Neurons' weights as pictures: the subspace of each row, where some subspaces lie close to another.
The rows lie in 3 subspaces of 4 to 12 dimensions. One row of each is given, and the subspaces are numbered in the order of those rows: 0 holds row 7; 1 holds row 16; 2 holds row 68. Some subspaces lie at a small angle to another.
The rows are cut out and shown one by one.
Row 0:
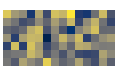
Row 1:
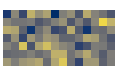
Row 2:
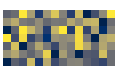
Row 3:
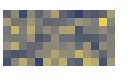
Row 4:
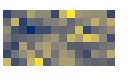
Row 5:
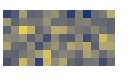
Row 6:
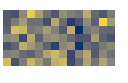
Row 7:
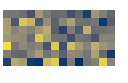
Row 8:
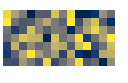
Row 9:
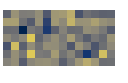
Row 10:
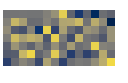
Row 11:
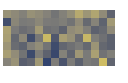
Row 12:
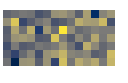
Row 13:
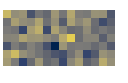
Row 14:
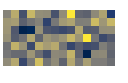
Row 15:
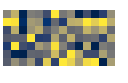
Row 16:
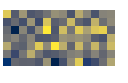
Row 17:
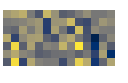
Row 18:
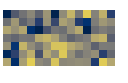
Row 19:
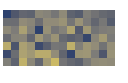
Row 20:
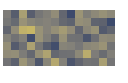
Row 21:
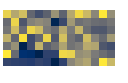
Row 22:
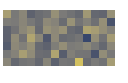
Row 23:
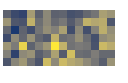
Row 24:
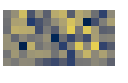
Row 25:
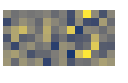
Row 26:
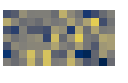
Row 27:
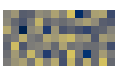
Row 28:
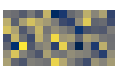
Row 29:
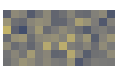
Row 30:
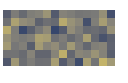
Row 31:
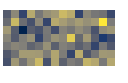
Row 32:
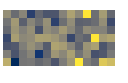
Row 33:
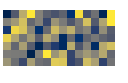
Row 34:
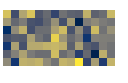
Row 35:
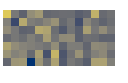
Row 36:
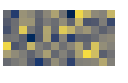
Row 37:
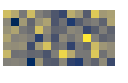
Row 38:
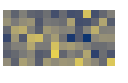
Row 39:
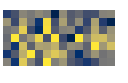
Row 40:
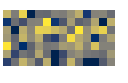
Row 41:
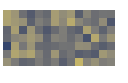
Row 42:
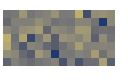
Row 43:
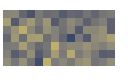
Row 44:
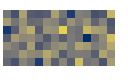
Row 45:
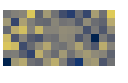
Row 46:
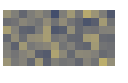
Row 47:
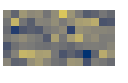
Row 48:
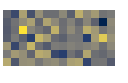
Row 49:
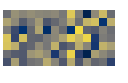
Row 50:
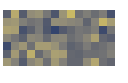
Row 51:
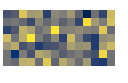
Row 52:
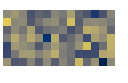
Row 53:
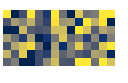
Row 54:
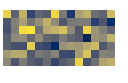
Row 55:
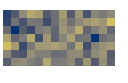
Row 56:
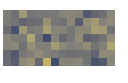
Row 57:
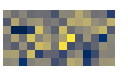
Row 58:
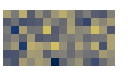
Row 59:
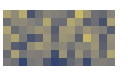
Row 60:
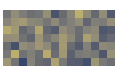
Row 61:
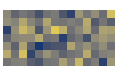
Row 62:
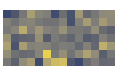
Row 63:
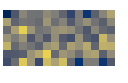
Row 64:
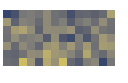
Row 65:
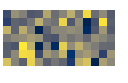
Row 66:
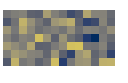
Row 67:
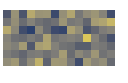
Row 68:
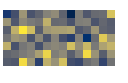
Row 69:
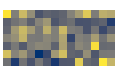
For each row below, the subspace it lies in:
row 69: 0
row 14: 2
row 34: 0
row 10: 0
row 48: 0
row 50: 1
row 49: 2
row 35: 0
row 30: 0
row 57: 1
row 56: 1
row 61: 1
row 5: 2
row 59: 1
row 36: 1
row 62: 1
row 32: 0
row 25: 2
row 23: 1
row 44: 1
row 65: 0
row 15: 0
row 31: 0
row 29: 1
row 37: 0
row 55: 1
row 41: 1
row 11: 2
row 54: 2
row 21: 0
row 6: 1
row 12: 0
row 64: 2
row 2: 0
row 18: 0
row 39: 0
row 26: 0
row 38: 0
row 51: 1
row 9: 1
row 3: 0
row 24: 1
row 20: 1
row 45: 0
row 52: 1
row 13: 1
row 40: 1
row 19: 0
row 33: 1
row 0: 1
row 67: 2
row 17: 0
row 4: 0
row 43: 0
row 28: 1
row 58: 1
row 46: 0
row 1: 2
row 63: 2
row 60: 1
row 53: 1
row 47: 0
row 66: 0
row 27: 1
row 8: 1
